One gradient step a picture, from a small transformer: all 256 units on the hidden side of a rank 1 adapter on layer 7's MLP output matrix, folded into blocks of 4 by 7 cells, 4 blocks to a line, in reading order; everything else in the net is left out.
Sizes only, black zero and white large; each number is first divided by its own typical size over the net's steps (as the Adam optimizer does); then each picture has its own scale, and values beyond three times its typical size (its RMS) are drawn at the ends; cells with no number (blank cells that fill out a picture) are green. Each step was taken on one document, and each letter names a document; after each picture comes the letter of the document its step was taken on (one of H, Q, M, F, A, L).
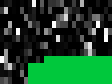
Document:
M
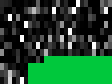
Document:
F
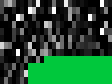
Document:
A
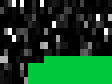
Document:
M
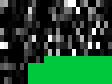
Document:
A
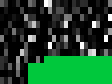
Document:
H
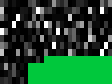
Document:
F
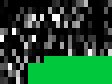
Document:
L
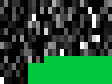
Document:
H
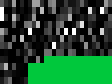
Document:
A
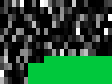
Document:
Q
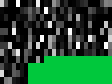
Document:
F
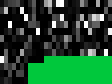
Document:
Q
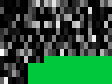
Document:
F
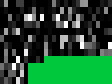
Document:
L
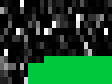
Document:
M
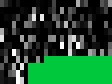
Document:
L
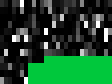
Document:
M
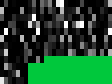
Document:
H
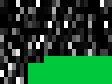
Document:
L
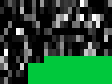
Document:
Q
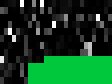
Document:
M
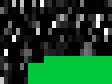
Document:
M
